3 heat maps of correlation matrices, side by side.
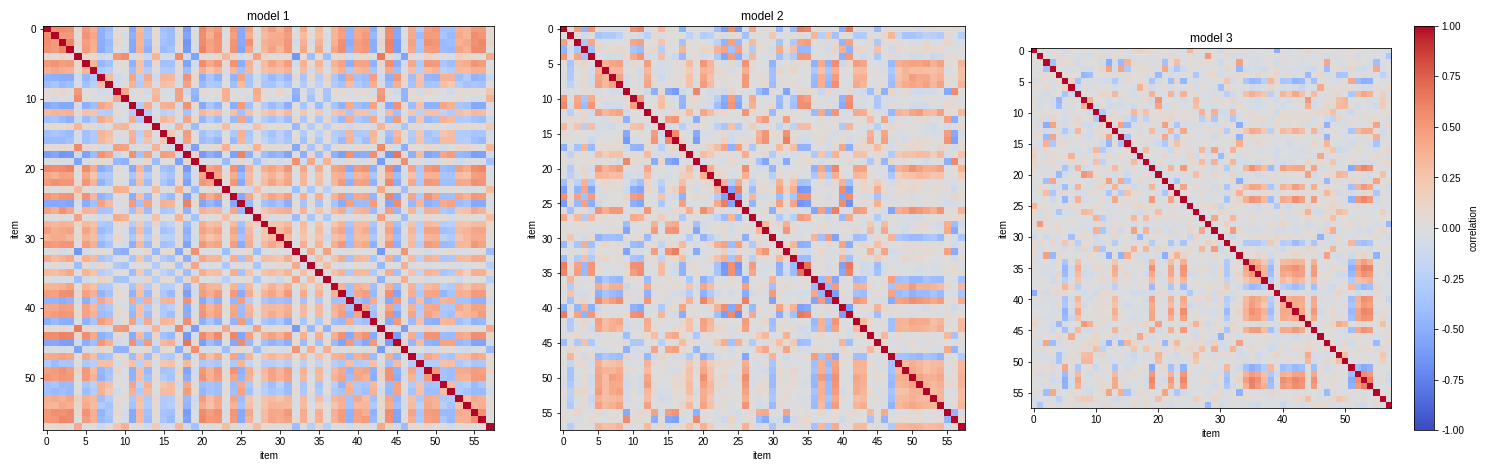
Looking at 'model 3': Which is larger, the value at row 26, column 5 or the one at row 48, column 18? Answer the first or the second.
the second
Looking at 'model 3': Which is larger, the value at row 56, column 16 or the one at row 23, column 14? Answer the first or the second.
the first
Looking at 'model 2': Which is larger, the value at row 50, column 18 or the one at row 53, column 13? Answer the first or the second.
the first
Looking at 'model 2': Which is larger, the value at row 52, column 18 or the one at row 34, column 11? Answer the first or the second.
the second
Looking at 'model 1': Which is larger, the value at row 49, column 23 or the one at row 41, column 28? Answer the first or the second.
the second
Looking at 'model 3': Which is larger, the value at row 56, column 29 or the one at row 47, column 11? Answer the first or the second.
the first
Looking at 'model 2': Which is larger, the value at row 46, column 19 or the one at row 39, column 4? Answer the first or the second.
the second
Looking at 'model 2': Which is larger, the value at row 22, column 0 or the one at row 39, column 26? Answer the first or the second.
the second
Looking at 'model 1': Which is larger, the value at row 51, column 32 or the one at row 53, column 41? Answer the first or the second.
the second
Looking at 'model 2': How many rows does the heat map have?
58
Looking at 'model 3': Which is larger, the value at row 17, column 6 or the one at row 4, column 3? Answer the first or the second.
the first
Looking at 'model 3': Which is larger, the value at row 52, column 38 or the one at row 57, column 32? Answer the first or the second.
the second
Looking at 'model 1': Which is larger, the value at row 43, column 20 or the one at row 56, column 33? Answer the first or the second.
the second
